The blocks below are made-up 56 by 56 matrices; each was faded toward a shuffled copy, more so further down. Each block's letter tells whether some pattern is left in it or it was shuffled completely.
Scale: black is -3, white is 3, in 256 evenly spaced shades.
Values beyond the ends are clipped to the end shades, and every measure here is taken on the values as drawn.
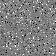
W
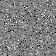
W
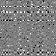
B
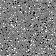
W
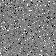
W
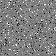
W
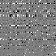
B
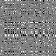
B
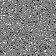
W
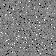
W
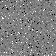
W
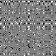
B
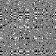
B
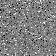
W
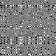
B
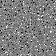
W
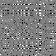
B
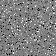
W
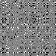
B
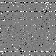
B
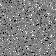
W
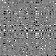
B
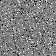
W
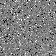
W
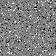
W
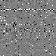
B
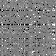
B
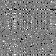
B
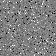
W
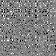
B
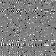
B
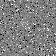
W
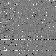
B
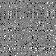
B
